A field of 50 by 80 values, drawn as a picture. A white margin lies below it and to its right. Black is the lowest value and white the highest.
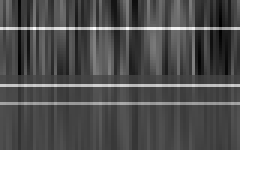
Seam: horizontal, 50% of the way down, the bottom part calmer. Odd lines: rows 10, 29 and 35. Average level on the scale: 30%. Histogram: skewed, a long tail of high values. Slope: none.
